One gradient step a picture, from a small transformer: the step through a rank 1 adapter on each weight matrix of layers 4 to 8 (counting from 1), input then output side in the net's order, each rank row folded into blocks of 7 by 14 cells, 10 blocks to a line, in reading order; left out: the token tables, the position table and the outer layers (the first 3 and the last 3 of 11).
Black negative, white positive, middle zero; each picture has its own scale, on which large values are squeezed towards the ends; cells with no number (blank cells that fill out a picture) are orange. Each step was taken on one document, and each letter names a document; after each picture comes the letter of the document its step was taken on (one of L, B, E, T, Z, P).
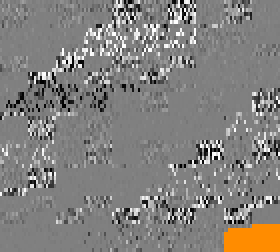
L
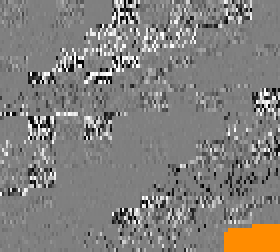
L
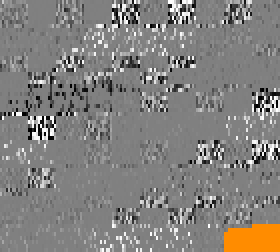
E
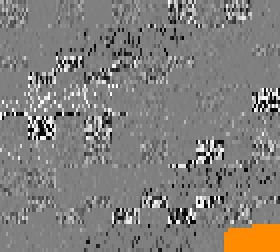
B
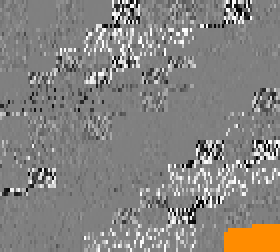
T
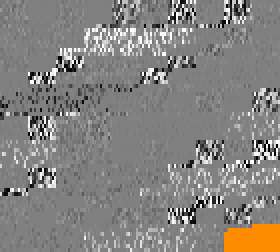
T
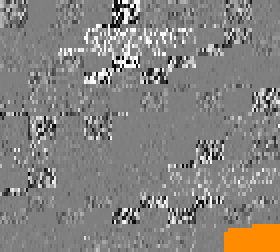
T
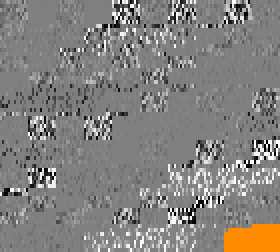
T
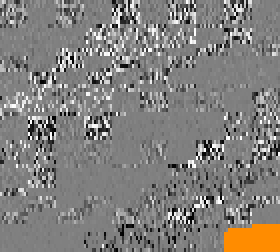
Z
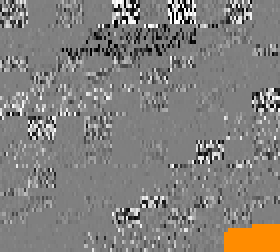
Z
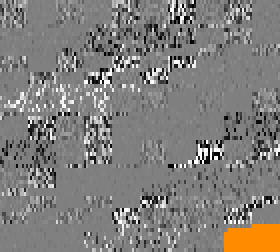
Z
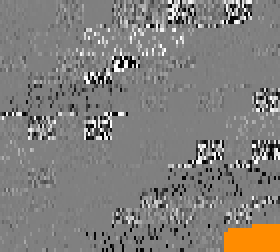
E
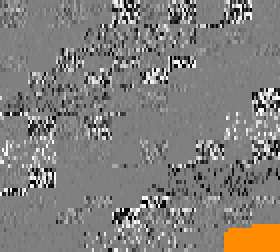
L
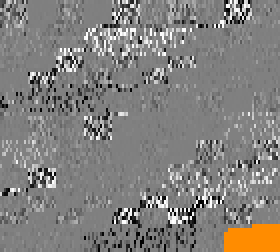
T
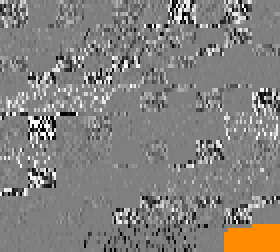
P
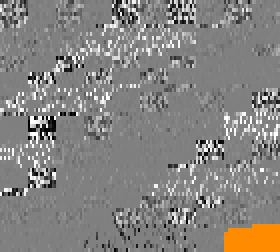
P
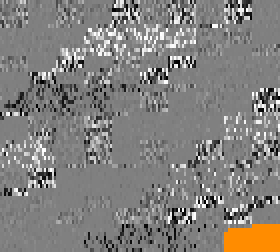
L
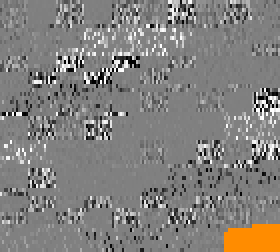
E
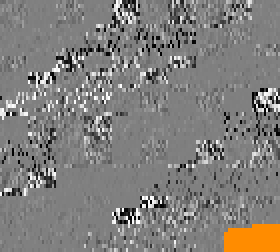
P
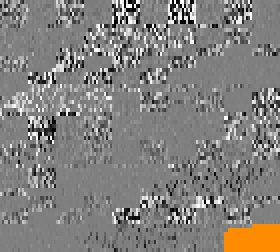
Z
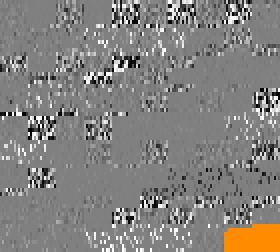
E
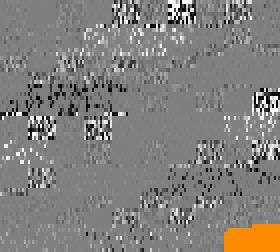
E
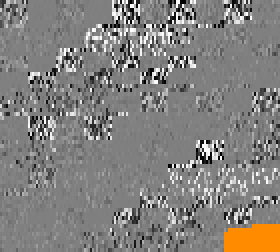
T
